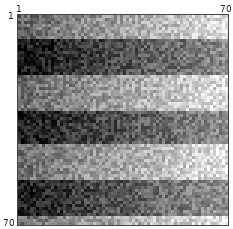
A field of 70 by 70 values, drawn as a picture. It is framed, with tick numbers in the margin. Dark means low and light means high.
Slope: up to the right. Stripes: horizontal, repeating 3 times. Ninth with the lowest average: top left.
